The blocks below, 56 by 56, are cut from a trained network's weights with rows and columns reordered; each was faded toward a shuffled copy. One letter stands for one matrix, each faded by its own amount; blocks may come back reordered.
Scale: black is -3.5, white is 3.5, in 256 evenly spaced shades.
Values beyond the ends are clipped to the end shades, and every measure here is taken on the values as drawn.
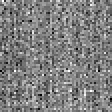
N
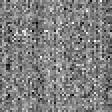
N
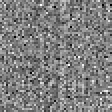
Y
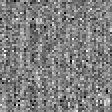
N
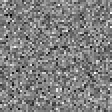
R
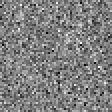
R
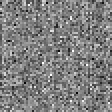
Y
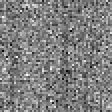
Y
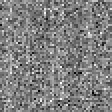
Y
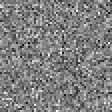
R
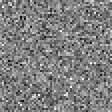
R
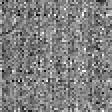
N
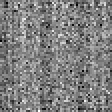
N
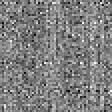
N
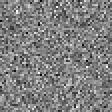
R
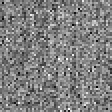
Y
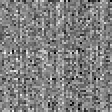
N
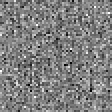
Y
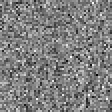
R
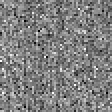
Y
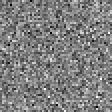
R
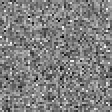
R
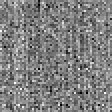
N
